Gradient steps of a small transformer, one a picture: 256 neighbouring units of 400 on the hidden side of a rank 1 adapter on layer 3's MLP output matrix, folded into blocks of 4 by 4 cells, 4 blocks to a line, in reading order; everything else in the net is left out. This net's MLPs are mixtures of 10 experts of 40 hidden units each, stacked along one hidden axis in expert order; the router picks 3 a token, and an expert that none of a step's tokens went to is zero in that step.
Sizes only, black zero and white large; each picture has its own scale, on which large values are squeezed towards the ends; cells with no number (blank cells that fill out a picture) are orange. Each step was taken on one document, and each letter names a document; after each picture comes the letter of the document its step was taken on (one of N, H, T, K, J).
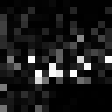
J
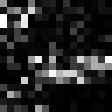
J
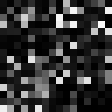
J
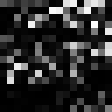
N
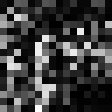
N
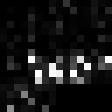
J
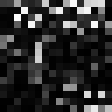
N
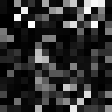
N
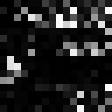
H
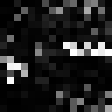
N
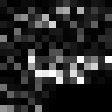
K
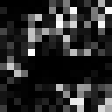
H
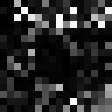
H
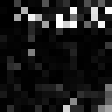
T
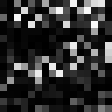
N
